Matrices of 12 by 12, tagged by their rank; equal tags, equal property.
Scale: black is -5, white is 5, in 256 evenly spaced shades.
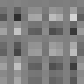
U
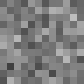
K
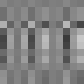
U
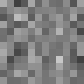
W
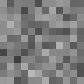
K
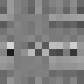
W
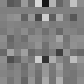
W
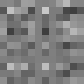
W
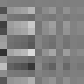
U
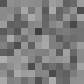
K
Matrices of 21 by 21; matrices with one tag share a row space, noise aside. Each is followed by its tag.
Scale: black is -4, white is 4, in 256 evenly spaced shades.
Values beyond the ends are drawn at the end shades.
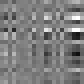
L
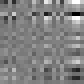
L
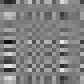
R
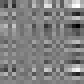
L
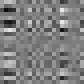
R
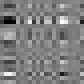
R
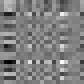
R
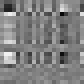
R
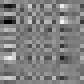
R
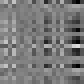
L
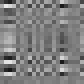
R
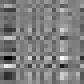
R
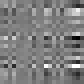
L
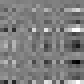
L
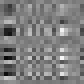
R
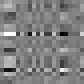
R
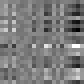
L
